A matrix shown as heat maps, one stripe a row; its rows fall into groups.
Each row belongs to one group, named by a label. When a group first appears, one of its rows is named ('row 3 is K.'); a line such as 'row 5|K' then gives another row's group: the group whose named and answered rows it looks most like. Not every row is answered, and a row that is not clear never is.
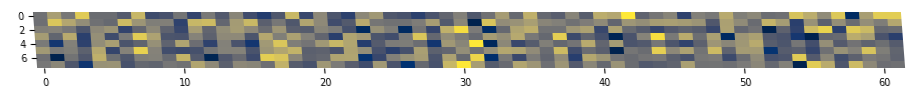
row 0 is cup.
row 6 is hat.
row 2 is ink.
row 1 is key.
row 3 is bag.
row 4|hat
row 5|bag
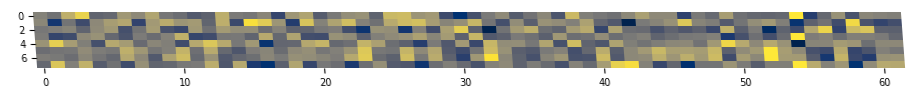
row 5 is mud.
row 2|ink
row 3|hat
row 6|mud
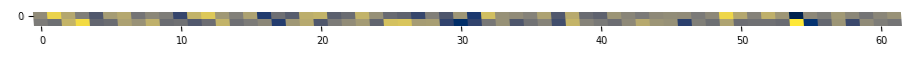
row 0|key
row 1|mud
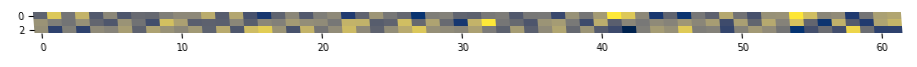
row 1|mud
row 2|bag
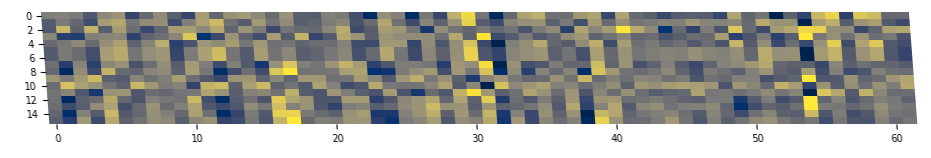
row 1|ink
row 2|cup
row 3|hat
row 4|ink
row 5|ink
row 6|ink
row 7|hat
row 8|hat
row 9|mud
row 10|key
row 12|hat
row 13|hat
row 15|hat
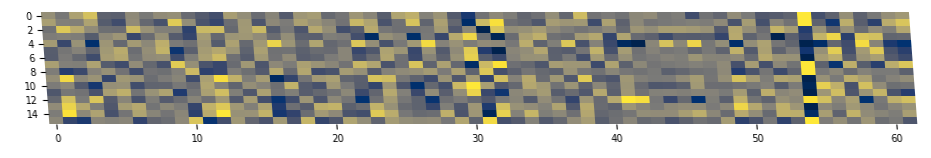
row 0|mud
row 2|key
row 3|ink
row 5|ink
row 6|ink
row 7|mud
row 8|hat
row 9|key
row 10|ink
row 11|ink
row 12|cup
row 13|key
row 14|key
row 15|hat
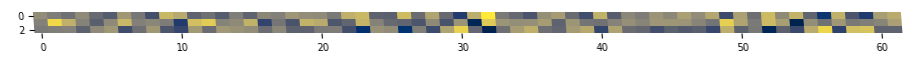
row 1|key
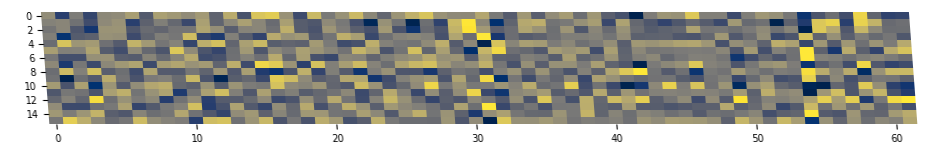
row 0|bag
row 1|ink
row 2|ink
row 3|hat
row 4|key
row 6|hat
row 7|bag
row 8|cup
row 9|hat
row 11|ink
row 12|cup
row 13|hat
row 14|mud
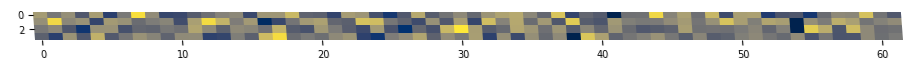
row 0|bag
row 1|key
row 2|ink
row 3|hat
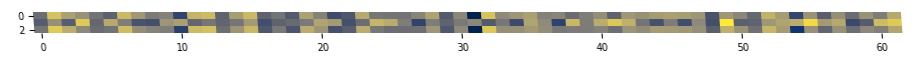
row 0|key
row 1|cup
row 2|key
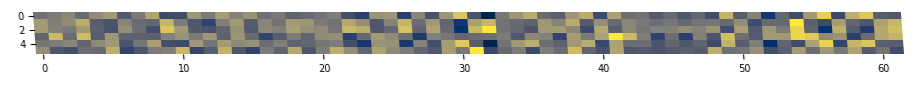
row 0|ink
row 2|mud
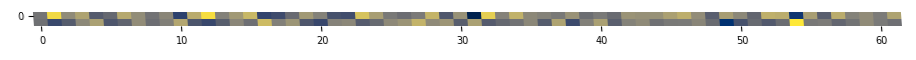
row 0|key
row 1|hat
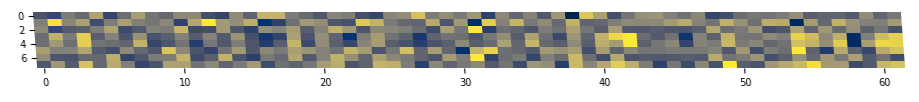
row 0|hat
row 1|key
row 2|hat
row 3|cup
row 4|cup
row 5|mud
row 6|hat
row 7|cup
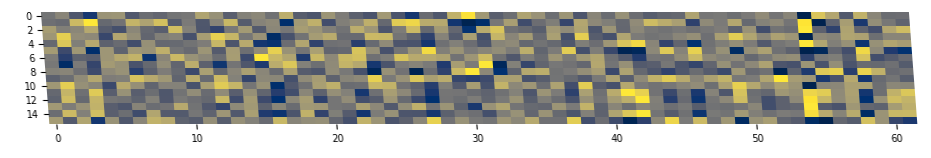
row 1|mud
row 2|mud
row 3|key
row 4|cup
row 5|bag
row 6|bag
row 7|hat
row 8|ink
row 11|cup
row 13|mud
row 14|cup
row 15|bag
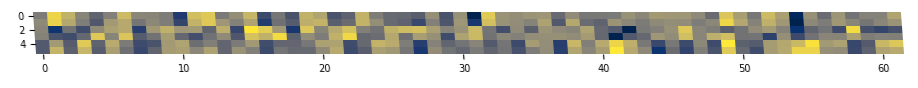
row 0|key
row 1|key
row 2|bag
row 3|bag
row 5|cup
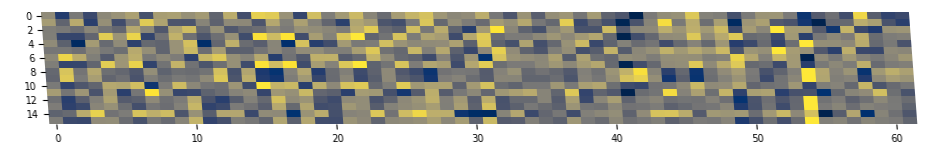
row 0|bag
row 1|bag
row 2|mud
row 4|hat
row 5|mud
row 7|bag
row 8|cup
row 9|cup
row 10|bag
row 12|hat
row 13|hat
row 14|mud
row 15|hat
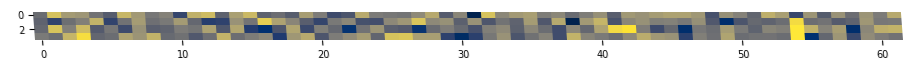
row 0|key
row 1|hat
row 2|cup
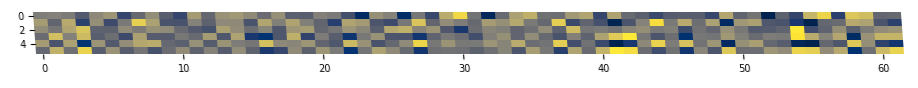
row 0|ink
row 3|cup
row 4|bag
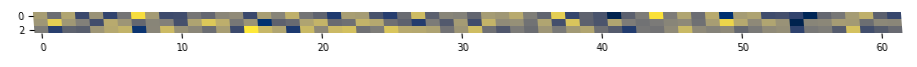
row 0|bag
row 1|key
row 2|bag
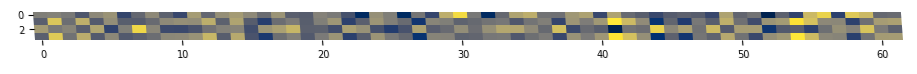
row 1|cup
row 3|cup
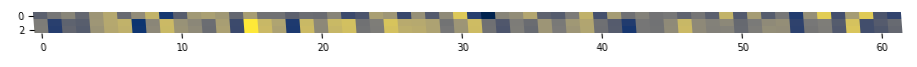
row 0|ink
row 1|bag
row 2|bag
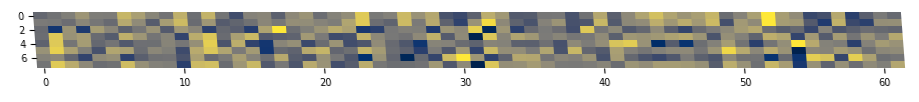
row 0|mud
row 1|mud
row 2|hat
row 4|cup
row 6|ink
